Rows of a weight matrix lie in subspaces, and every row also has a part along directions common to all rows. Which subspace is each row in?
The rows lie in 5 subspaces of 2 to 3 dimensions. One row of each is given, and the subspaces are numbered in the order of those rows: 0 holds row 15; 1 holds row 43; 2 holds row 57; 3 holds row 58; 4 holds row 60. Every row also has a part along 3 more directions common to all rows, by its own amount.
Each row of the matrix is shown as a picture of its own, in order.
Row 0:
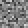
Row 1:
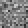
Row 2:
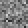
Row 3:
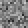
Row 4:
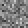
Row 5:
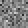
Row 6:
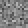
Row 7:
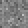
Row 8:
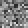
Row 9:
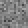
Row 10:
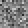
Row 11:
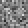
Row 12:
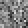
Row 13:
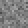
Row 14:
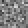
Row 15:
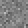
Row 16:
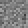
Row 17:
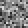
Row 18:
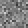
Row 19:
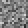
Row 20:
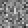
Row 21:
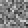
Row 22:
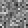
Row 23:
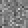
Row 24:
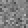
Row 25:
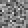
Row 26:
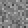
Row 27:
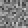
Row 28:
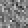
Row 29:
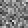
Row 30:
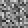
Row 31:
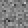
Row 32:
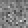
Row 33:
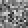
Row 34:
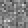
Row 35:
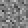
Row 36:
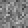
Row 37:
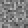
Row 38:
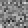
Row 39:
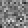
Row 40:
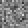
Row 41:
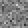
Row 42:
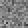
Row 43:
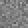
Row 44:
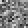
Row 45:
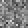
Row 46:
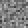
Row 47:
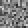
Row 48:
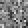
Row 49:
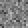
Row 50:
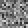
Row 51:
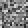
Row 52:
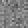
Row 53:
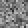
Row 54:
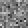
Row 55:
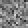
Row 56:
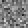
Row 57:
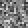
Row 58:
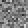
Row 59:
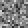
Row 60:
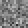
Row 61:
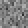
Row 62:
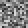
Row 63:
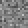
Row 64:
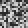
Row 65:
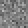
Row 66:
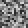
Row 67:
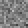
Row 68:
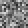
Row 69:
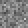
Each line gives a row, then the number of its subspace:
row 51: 3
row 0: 3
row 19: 3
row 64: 0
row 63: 3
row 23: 4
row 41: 1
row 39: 2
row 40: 3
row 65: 4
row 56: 3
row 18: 0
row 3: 2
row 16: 3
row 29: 1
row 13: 1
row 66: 4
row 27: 1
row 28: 1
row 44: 0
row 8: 3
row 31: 2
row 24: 3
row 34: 2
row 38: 2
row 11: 3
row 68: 0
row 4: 4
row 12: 0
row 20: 2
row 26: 1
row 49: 0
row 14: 4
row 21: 1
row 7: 2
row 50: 4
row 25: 4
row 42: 1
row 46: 3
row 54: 0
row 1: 3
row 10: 3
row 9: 2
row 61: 2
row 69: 0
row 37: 3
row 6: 4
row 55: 1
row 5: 3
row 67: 1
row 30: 4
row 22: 0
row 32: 0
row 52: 2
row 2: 2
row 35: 4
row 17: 1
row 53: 1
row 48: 0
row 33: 0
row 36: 2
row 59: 4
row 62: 4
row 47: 1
